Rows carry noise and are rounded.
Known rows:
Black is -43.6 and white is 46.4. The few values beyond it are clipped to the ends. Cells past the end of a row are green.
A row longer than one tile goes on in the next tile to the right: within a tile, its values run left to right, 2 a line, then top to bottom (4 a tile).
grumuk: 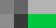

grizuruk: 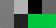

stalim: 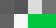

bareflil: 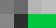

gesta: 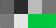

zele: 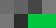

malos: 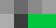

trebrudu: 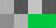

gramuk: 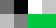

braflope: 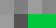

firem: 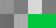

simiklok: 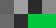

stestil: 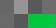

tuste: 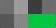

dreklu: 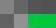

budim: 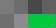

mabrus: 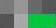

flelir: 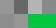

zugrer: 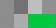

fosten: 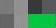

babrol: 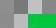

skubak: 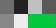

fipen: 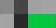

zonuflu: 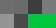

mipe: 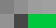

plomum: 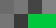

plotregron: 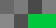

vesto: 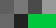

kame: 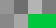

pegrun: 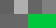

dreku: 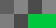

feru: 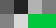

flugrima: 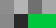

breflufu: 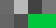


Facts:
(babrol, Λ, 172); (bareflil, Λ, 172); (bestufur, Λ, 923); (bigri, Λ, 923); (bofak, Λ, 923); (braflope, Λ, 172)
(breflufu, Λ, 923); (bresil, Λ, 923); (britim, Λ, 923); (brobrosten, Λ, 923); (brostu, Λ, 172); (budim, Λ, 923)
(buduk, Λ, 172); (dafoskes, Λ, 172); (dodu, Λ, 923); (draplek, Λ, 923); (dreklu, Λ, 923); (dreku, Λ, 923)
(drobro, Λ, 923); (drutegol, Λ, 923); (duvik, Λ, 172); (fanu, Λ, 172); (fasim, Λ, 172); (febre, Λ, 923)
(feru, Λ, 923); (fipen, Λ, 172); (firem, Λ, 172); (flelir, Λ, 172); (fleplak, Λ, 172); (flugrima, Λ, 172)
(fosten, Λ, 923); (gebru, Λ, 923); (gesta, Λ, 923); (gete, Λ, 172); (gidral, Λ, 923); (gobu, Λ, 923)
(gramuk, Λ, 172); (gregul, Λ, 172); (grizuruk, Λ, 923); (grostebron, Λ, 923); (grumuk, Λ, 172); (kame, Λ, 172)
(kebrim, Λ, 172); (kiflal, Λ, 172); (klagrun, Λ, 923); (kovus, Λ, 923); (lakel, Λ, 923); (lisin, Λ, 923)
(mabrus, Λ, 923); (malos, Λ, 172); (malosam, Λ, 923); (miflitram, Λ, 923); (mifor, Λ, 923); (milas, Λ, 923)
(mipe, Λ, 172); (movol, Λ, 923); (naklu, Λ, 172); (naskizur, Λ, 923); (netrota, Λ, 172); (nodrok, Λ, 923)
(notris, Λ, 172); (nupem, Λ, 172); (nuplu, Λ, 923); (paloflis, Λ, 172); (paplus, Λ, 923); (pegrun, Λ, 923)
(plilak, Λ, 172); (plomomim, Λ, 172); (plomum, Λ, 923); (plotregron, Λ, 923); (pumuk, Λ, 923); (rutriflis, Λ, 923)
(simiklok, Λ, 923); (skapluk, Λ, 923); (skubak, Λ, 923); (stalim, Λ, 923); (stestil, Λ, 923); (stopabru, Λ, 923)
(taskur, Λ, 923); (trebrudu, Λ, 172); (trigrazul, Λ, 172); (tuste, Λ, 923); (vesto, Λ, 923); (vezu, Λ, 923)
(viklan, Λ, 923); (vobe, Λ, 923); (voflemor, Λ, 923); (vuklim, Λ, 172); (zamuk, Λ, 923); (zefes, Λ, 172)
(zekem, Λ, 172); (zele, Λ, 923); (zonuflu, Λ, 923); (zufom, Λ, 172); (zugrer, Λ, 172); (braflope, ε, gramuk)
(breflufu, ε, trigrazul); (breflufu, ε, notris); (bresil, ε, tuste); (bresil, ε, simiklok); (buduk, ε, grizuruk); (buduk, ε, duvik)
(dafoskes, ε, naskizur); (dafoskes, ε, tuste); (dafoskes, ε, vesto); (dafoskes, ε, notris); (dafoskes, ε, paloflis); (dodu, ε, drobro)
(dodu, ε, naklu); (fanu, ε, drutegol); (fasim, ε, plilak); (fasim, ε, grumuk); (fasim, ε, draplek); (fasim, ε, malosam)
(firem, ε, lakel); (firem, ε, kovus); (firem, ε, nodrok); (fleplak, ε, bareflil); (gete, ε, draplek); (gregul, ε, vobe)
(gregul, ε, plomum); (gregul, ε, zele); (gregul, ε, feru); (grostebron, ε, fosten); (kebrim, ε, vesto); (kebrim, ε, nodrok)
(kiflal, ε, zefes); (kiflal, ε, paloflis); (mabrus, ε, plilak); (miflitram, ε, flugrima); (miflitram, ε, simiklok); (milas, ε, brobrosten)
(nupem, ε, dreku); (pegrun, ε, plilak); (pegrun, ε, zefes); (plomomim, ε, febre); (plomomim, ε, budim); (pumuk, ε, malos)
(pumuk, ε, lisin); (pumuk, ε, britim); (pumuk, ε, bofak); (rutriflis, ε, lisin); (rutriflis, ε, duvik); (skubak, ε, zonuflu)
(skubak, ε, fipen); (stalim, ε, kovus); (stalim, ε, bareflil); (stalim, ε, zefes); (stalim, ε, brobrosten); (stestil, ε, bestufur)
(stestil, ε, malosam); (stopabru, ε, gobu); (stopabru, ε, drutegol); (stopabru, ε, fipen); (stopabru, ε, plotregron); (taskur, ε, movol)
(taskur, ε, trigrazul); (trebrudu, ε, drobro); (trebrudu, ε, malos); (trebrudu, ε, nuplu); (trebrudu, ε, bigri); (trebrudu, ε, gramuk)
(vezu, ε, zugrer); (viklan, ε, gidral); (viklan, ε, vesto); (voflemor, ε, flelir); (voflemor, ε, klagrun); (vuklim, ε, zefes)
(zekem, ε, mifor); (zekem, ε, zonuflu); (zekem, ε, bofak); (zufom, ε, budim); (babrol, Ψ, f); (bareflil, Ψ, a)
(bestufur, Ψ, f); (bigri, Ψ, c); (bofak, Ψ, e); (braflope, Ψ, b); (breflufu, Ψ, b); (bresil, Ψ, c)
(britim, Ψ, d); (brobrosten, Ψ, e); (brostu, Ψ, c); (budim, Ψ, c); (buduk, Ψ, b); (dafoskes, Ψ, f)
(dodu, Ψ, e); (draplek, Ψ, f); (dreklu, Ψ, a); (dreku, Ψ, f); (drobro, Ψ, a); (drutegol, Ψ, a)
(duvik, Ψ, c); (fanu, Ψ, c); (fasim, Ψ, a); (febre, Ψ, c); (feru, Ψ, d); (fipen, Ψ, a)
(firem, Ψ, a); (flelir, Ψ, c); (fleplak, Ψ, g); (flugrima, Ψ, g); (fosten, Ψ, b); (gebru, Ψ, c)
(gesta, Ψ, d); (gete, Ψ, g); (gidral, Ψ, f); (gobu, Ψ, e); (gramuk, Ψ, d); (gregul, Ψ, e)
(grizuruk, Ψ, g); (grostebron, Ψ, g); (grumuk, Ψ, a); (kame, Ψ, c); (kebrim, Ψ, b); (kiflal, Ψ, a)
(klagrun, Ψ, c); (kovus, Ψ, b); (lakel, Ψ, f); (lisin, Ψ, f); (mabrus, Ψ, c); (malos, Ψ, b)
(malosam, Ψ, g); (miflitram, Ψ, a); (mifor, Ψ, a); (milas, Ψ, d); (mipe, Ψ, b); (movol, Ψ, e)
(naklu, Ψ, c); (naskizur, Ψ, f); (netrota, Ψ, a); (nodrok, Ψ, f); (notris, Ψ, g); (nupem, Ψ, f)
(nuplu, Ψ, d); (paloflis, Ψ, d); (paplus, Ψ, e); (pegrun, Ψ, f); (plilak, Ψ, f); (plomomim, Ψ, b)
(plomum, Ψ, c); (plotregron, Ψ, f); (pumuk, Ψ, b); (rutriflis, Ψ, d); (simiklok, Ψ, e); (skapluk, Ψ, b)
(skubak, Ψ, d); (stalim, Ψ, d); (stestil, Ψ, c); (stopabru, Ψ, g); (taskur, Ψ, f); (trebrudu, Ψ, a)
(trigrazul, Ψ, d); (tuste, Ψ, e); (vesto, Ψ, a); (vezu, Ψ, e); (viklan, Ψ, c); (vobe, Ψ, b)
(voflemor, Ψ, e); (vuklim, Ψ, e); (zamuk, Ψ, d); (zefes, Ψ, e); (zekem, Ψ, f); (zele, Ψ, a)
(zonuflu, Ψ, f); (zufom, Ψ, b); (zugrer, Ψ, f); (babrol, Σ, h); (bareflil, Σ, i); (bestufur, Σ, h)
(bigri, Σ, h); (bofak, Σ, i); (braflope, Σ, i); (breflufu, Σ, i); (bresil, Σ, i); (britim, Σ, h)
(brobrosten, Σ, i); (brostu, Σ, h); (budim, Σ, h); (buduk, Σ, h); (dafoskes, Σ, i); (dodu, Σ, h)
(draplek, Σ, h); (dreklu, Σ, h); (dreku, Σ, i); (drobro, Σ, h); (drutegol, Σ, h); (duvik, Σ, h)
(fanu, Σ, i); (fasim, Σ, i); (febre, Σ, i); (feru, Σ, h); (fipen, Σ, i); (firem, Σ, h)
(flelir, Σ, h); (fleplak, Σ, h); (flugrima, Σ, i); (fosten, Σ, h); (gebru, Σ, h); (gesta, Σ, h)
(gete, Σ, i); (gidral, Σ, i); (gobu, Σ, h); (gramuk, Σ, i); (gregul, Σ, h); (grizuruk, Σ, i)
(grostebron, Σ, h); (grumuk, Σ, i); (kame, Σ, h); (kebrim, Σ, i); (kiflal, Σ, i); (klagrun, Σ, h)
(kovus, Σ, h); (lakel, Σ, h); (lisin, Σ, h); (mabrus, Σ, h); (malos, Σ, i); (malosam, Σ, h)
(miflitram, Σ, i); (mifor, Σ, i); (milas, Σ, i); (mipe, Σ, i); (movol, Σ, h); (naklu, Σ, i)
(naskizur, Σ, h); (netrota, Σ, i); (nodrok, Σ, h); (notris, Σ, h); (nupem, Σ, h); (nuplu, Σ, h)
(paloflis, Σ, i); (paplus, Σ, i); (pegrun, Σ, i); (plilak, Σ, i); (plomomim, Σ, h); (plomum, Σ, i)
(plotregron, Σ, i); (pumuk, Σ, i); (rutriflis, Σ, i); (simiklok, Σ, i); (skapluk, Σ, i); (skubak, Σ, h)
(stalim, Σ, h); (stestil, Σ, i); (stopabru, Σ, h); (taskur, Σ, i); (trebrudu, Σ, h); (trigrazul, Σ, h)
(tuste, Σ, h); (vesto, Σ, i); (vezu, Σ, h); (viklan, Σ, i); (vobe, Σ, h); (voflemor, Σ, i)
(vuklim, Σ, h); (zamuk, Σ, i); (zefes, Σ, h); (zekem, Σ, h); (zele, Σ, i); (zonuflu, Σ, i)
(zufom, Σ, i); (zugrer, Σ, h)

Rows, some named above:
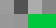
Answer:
duvik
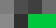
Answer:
mifor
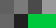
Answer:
vesto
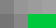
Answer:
zefes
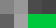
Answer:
vezu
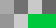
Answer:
zekem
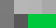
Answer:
kebrim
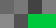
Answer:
plotregron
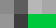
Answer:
netrota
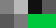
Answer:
malosam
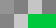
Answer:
nupem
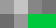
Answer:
fleplak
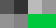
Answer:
zamuk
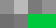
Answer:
notris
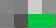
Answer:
fasim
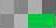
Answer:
buduk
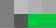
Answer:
kebrim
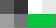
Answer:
paloflis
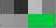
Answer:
rutriflis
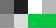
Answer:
trigrazul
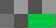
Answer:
gidral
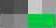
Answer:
milas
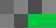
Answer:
dreku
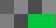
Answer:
dreku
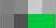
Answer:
kiflal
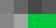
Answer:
lisin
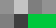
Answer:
gete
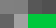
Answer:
gebru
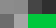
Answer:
dodu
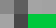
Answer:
naklu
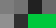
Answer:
bofak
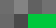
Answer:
miflitram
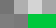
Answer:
dafoskes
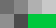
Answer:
plilak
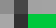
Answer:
fipen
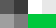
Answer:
paloflis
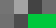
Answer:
voflemor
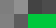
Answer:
pumuk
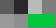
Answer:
rutriflis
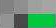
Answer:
mipe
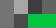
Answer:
voflemor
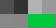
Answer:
zamuk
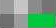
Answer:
fleplak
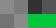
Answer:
gobu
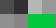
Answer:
zamuk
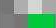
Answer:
dafoskes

